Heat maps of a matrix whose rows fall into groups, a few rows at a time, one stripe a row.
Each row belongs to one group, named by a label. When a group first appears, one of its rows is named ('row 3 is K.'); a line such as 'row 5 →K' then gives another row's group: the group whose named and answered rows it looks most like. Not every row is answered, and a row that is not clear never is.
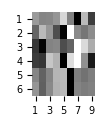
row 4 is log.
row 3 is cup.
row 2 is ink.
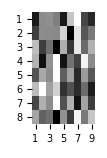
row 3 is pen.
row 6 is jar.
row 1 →log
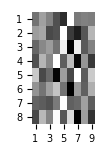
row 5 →pen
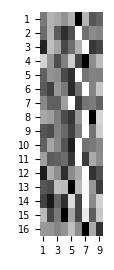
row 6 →cup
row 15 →pen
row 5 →ink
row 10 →ink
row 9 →cup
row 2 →ink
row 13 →log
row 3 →log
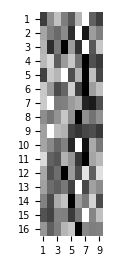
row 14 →log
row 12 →pen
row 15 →cup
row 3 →pen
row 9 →jar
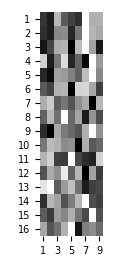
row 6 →log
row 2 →cup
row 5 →cup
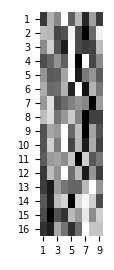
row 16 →cup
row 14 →log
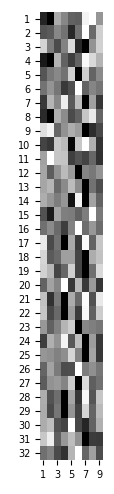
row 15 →cup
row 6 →ink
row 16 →ink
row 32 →ink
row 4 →cup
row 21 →pen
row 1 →cup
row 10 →log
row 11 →jar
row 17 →pen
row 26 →ink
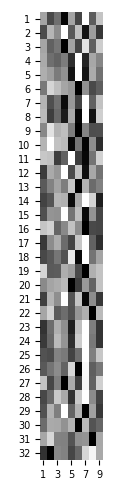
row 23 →log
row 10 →jar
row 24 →log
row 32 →cup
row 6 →jar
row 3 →pen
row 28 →log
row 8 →pen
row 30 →jar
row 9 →jar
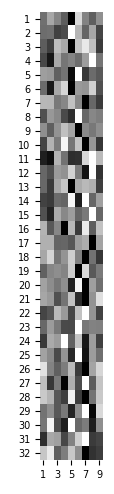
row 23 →ink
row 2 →ink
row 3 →log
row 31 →log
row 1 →ink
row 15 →cup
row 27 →pen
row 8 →ink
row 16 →pen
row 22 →log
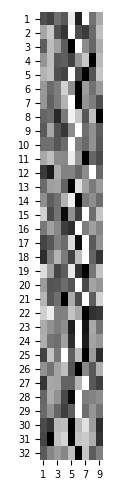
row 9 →ink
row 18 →log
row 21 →pen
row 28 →ink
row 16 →ink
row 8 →ink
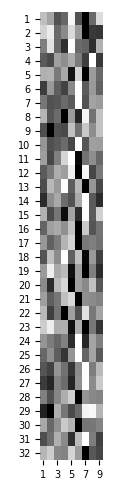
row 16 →jar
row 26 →cup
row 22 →pen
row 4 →cup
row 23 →jar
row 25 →ink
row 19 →jar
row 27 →cup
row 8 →pen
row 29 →cup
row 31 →log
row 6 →ink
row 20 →log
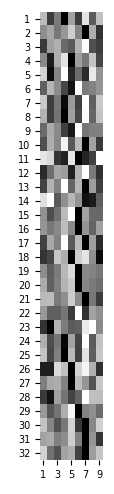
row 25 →pen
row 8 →pen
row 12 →log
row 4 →log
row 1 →pen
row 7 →pen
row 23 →cup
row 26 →log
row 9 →ink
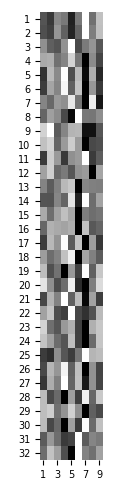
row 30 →pen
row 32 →ink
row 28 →pen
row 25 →cup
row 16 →jar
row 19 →pen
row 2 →cup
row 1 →cup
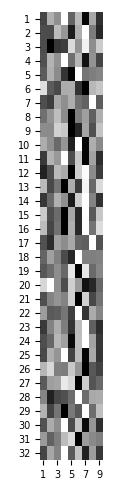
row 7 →cup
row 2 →log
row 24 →log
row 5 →ink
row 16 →pen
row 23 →log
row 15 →pen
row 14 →log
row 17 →cup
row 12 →log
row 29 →pen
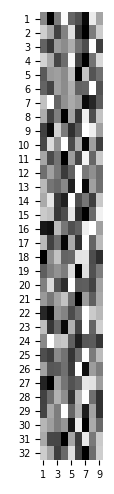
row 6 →cup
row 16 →cup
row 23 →pen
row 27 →cup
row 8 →pen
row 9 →cup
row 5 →jar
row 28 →log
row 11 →pen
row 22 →cup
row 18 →log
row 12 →ink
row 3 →cup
